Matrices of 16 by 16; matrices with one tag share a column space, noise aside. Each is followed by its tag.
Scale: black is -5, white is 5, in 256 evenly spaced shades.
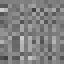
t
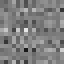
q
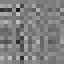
t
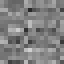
q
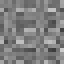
q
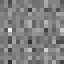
q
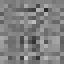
t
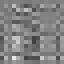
t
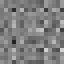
q
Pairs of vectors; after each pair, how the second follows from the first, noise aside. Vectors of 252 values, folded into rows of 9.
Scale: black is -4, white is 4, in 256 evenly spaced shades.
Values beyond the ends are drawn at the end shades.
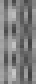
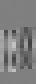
partly zeroed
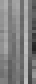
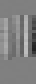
partly zeroed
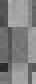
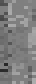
partly zeroed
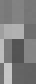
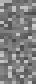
shuffled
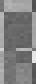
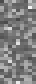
shuffled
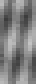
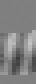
partly zeroed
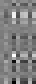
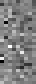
shuffled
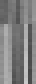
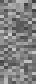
shuffled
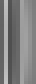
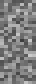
shuffled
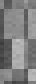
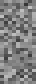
shuffled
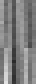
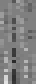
partly zeroed
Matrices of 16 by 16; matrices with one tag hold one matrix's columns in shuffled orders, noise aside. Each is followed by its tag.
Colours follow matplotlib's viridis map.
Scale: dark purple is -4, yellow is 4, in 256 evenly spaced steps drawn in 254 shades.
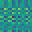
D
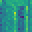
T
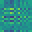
D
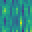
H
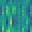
H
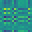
D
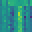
T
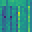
T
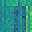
T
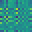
D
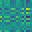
D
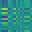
D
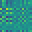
D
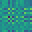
D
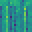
T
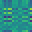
D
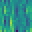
H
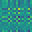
D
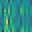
H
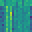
T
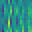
H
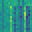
T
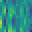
H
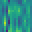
H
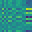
D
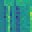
T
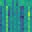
T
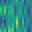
H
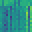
T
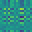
D
